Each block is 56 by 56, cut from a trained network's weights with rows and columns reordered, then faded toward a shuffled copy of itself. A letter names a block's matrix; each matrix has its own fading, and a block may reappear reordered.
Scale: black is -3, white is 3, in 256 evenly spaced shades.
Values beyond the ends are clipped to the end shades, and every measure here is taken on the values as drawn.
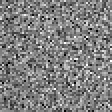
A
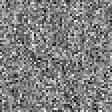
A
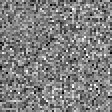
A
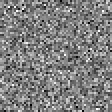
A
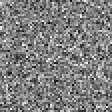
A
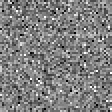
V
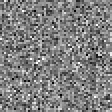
A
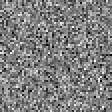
A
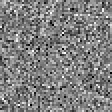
A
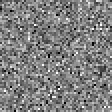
V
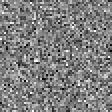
A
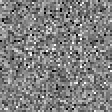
V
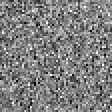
A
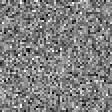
A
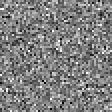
A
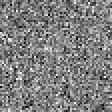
A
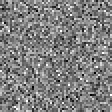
A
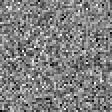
V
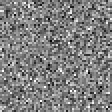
A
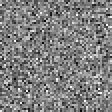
A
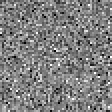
V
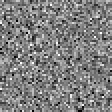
V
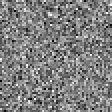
A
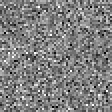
V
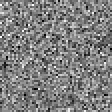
A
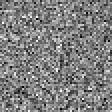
A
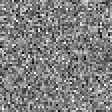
A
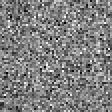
A
